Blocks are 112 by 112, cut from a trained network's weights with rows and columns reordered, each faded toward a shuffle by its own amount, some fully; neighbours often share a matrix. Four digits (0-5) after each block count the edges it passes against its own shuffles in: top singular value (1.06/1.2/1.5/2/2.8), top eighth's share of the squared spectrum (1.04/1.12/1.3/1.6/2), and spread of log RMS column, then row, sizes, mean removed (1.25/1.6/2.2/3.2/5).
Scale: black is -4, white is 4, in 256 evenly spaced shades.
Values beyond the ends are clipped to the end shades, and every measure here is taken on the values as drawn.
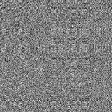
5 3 1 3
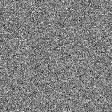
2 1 0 0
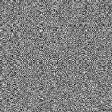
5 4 2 3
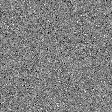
0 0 0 0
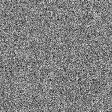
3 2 0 0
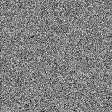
3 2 0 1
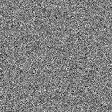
3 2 0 1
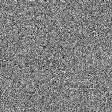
3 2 0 1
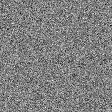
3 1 0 0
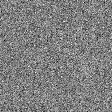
2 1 0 0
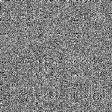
3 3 1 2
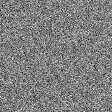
0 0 0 0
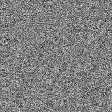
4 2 0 0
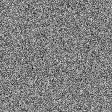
0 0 0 0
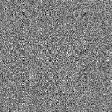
4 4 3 2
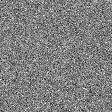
1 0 0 0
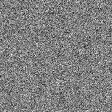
3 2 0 0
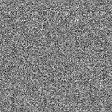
3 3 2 2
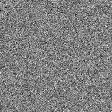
3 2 0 0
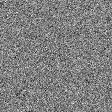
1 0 0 0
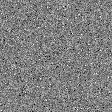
0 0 0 0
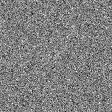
2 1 0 0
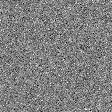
2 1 0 0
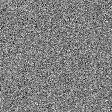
2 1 0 0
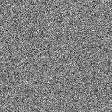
3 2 0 1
